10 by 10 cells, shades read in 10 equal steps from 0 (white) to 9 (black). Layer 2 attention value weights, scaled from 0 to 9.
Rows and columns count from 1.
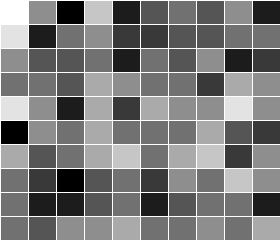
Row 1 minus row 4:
-5 -1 3 -1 4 1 0 -1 1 4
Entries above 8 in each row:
1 0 0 0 0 1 0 1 0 0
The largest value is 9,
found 3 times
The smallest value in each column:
0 4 4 2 2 3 3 2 1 3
